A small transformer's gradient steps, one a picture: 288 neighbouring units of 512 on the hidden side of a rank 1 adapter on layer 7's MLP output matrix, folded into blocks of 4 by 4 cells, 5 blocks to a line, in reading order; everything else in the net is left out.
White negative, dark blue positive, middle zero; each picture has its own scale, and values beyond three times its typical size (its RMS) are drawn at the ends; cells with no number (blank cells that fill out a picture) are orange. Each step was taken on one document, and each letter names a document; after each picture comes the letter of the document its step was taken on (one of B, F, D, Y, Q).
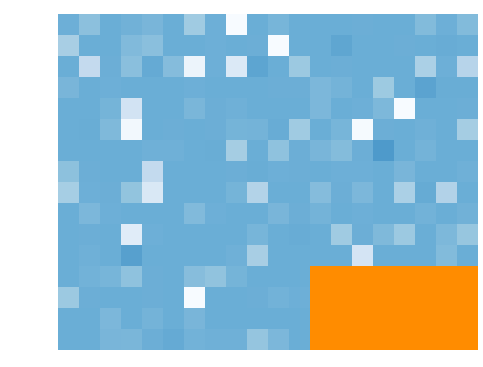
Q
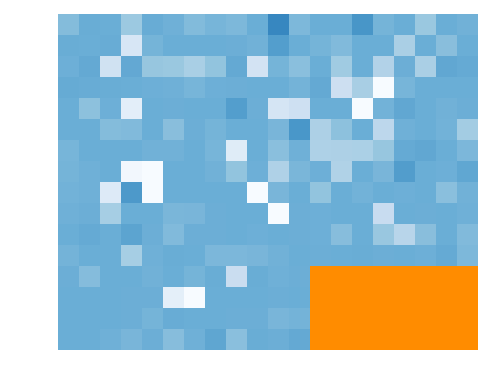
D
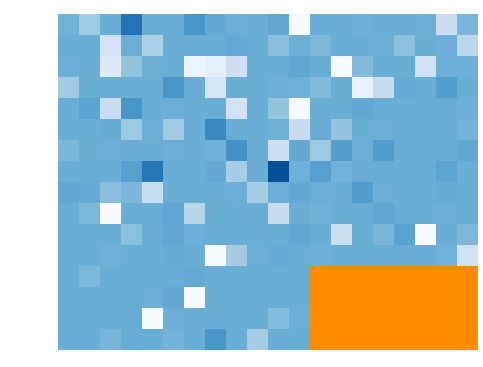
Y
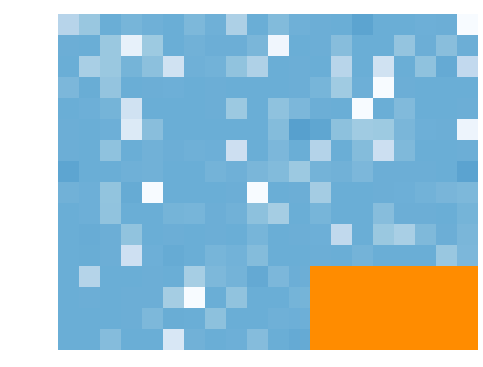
D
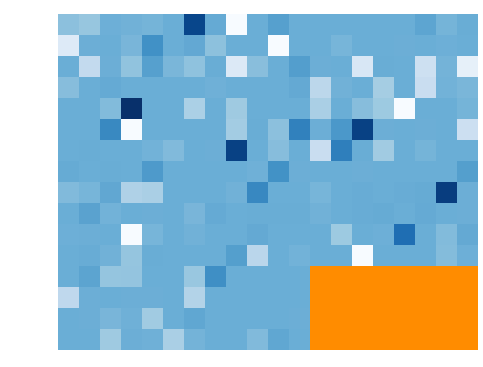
Q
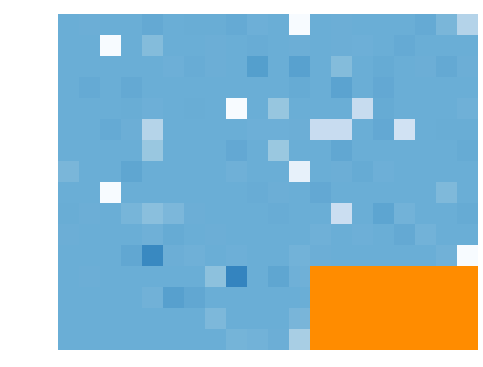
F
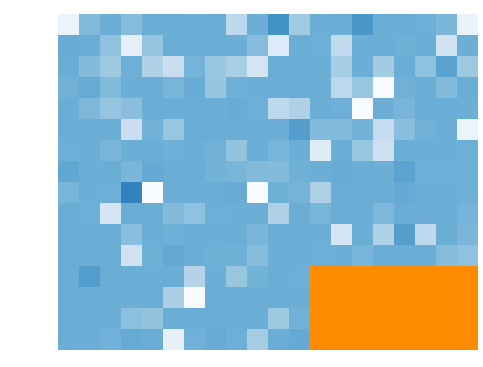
D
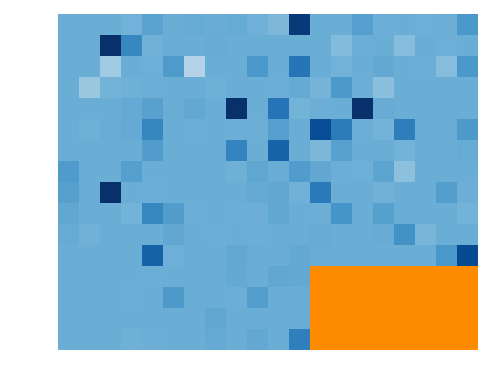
F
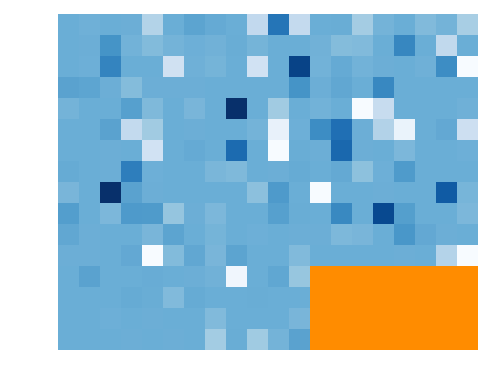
F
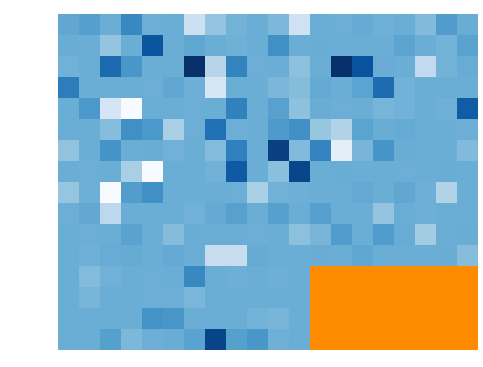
Y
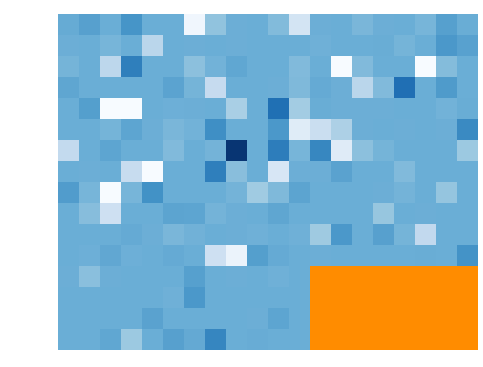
Y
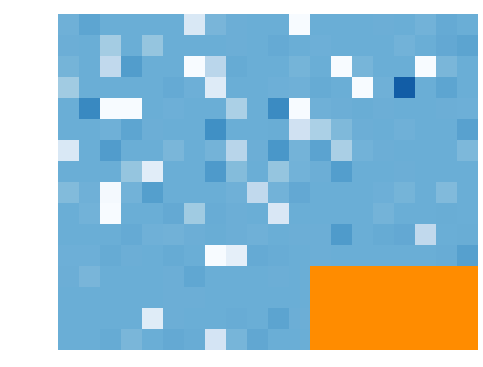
Y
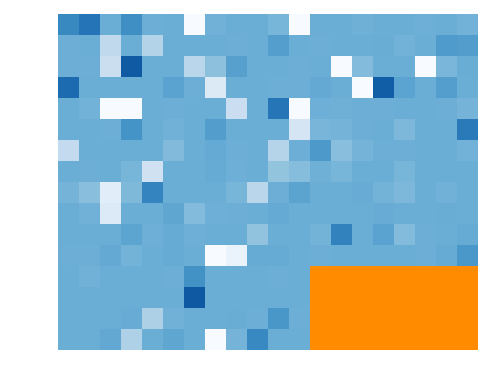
Y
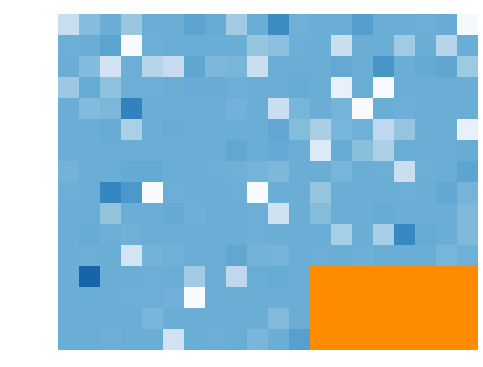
D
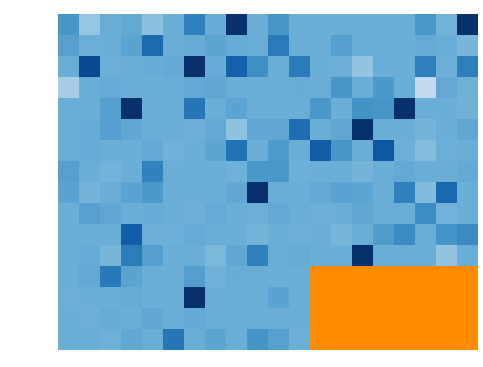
Q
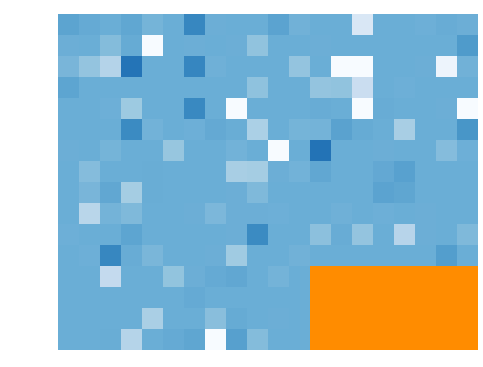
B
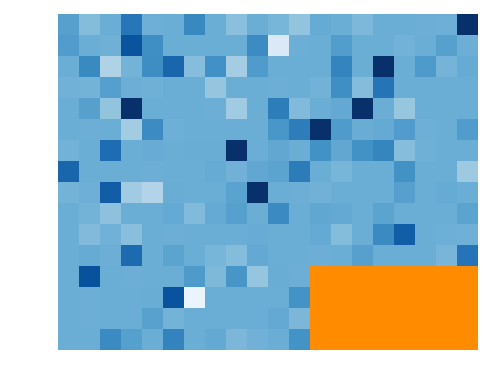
D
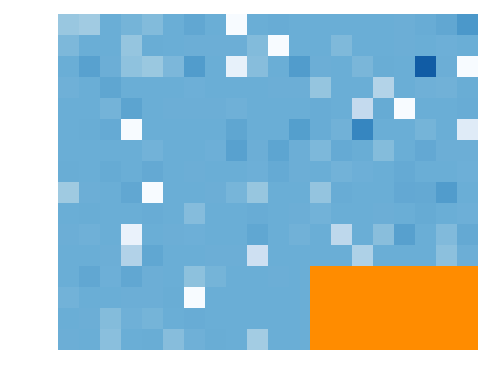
Q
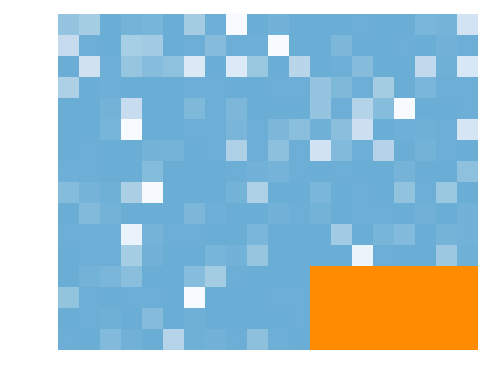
Q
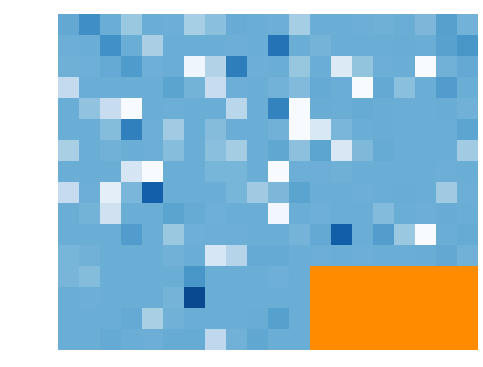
Y
